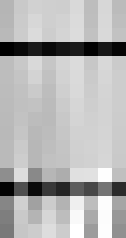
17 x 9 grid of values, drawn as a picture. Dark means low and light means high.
The top part is calmer, up to a seam about 70% of the way down. Rows 4 and 14 differ from the rows beside them. Overall the values sit about 70% of the way up the scale. The middle right is the smoothest part.
